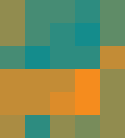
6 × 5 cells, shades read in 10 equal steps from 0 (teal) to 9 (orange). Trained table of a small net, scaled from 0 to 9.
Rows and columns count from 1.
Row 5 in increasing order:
5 7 7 8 9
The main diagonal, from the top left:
5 2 1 9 5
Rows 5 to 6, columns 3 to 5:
8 9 5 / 5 4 5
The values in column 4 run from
0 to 9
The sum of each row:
13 11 11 35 36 21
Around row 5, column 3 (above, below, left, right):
7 5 7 9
